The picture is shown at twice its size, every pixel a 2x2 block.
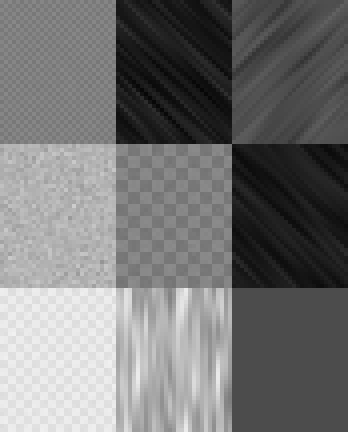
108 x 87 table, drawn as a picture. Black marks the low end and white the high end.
The table splits into 3 rows of 3 panels. Panel 1,1: middling, checkered, faint in contrast. Panel 1,2: very low, slanting down to the right, faint in contrast. Panel 1,3: low, slanting up to the right, faint in contrast. Panel 2,1: high, fine-grained, faint in contrast. Panel 2,2: middling, checkered, faint in contrast. Panel 2,3: very low, slanting down to the right, faint in contrast. Panel 3,1: very high, checkered, faint in contrast. Panel 3,2: high, streaked downward. Panel 3,3: low, flat.
